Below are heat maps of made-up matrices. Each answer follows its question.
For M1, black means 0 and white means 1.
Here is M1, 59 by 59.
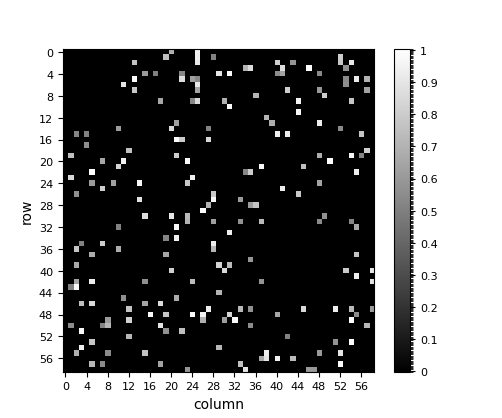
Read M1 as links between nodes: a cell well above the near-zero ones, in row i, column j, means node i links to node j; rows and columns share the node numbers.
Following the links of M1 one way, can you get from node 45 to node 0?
no
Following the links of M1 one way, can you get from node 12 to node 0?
no
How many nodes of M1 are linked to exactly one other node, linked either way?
1
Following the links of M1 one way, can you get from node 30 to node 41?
yes
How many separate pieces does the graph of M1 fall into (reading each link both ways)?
1
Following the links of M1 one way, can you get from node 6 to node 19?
yes
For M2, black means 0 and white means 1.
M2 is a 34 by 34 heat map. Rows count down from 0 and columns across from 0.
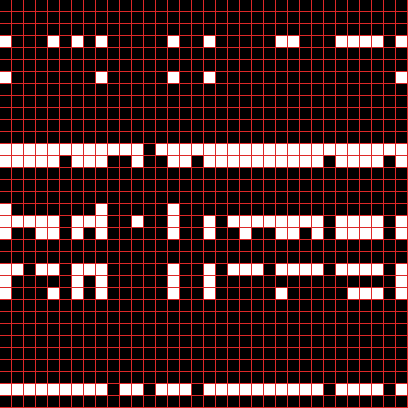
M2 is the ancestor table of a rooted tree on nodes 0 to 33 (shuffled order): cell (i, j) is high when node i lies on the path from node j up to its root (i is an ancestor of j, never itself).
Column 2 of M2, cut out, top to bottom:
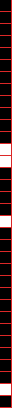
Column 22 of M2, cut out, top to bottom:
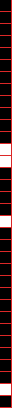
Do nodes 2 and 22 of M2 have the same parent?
yes
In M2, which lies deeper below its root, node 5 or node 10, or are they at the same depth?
the same depth
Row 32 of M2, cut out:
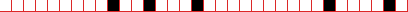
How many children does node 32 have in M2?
3
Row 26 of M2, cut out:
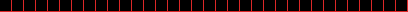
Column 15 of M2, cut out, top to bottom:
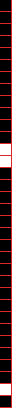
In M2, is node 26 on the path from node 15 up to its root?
no
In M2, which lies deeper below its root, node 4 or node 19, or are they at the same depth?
node 4
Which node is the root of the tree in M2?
12
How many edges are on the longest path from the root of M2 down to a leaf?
11
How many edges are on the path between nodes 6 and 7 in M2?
6
